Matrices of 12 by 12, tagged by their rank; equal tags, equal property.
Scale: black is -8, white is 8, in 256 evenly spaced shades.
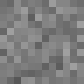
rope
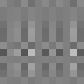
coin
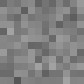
rope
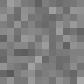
rope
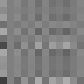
coin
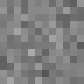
rope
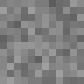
rope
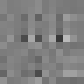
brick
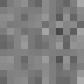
brick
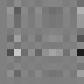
coin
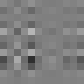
coin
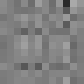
brick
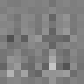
brick
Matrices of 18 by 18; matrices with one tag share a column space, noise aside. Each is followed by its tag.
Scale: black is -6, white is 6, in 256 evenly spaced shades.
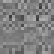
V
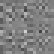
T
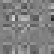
V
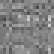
V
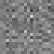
T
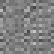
T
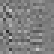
T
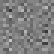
T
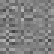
T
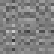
T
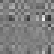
V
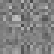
V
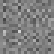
T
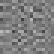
T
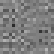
T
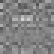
V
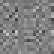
T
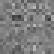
V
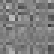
V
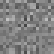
V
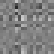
V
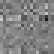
V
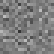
T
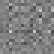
T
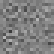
T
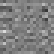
T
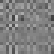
V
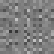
T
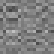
T
